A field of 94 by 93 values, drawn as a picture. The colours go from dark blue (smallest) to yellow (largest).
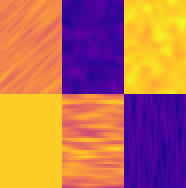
The table splits into 2 rows of 3 panels. Panel 1,1: high, slanting up to the right, faint in contrast. Panel 1,2: very low, blotchy, faint in contrast. Panel 1,3: very high, blotchy, faint in contrast. Panel 2,1: very high, flat. Panel 2,2: high, streaked across. Panel 2,3: very low, streaked downward, faint in contrast.
